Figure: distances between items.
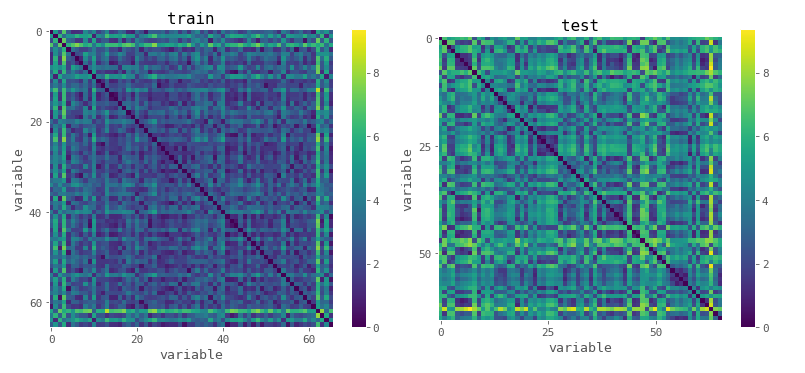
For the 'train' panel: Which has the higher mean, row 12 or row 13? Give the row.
13
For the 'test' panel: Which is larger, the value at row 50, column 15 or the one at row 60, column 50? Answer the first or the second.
the second
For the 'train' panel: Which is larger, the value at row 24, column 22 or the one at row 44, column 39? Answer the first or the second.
the first
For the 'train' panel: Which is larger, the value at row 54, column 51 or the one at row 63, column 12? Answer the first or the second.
the first
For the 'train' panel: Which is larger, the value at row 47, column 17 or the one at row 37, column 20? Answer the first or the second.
the second
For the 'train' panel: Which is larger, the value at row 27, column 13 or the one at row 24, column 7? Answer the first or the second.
the first
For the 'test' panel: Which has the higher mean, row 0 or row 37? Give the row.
0
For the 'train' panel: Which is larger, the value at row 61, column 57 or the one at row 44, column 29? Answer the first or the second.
the second
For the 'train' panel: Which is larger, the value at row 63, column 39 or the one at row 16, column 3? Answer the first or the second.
the second
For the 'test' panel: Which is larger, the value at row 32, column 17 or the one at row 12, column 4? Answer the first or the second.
the second
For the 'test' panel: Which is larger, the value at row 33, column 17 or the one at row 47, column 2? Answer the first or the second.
the second
